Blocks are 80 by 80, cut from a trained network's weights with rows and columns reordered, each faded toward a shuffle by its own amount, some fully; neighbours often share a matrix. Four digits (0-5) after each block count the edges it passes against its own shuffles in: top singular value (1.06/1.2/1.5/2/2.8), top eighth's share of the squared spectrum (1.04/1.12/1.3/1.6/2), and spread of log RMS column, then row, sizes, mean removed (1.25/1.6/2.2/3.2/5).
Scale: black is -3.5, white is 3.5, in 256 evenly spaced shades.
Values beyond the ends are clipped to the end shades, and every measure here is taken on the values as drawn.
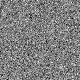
0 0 0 0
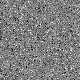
2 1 0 0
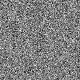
2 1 0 0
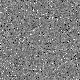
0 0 0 0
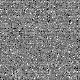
2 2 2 0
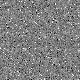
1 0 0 0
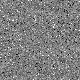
0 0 0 0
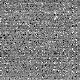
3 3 2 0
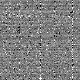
3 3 3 0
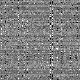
3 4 3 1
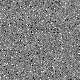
0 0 0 0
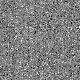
2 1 0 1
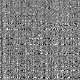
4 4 0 3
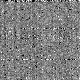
3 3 0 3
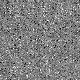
1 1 0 0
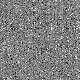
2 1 0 0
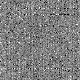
3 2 0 2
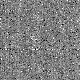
2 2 0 1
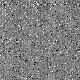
2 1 0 1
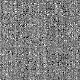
3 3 0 3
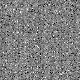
2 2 0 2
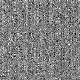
3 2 0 2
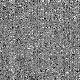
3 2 0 2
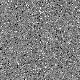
1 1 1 0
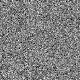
2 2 0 1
